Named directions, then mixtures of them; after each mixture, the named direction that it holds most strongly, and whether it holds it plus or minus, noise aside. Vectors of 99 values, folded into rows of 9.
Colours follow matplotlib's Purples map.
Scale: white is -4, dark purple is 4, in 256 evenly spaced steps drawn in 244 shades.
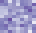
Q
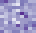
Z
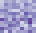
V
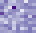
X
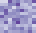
Q, minus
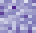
X, plus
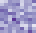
V, plus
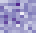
Z, minus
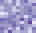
Q, plus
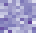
Q, plus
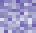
V, minus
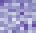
V, minus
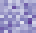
V, plus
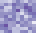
Z, minus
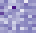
X, plus
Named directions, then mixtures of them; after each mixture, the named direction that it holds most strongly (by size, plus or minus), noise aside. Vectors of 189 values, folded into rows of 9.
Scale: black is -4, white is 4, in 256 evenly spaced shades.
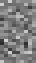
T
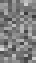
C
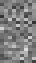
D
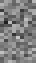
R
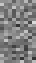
D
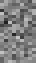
R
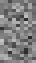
D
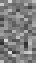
T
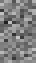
R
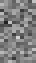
R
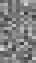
C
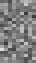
C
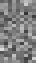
C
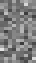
C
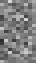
T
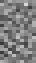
T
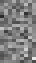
D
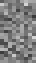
C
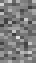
R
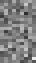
C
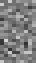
T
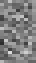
T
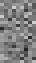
D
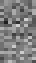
R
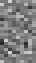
T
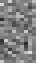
T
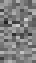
R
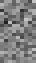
R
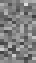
C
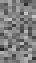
C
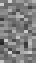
T
